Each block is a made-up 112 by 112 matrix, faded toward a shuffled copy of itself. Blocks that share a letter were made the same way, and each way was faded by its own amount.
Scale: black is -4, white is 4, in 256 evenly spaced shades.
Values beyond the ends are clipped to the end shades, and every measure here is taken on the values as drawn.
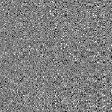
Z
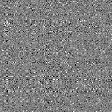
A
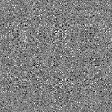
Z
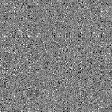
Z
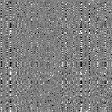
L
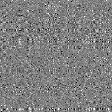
A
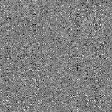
Z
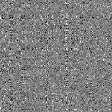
Z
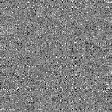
Z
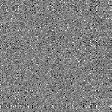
Z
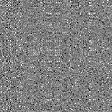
Z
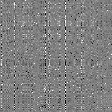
L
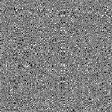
Z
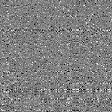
A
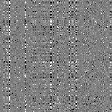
L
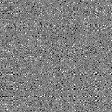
A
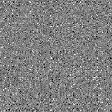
Z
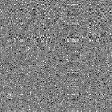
A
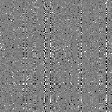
L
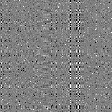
L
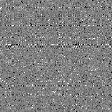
A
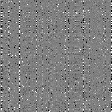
L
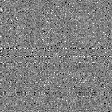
A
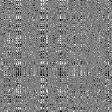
L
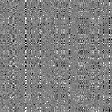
L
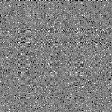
A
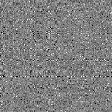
A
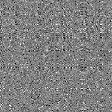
A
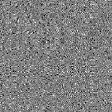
Z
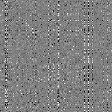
L
